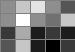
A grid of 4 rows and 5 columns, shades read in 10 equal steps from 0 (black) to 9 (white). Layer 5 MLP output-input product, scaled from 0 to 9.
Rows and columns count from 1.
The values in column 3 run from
1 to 8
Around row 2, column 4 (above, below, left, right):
5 2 5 7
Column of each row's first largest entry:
3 2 2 2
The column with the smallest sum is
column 4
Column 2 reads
7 9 6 7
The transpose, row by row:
5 5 2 3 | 7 9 6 7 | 8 5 1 1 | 5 4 2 0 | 3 7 1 2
